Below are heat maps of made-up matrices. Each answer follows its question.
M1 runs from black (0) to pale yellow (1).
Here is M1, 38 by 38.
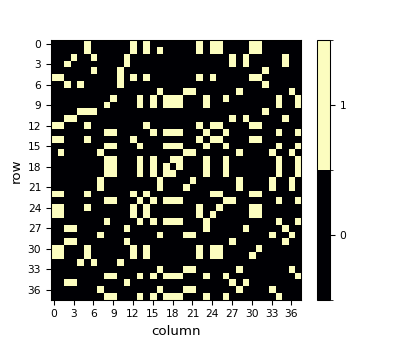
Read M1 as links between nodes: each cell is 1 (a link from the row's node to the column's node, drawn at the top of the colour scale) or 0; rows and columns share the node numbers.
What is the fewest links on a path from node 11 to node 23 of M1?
2
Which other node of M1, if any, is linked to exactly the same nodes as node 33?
node 7
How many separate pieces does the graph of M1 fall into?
1
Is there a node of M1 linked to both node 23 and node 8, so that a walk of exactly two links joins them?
yes
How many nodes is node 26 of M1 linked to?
9
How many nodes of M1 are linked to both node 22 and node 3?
0
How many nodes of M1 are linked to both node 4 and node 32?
2
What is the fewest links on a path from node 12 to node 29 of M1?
5
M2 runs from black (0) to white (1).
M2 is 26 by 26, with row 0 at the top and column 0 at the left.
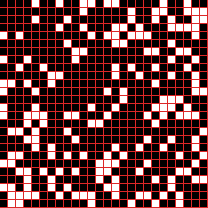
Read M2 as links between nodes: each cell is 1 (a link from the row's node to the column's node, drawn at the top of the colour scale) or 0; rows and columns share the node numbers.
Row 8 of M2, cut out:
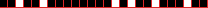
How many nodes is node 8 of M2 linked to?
6
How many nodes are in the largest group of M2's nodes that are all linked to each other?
4
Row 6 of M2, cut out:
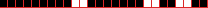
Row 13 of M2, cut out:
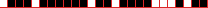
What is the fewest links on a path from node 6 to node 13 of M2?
2
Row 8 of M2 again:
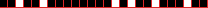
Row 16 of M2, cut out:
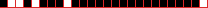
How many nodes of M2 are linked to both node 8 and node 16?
1
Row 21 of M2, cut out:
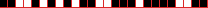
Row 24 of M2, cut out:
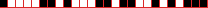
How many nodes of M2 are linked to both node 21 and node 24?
6
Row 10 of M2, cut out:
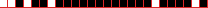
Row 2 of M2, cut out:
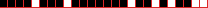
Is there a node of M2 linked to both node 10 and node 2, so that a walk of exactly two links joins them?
yes
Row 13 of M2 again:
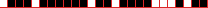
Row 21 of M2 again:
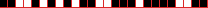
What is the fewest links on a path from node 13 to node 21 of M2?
1
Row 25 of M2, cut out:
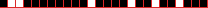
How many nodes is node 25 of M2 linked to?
6
